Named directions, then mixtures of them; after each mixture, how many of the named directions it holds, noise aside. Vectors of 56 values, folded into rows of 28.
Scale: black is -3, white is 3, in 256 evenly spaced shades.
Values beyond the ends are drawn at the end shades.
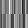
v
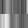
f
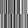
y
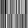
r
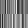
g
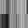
one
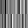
three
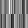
one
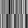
one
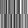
one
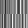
three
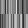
two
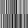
one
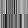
three
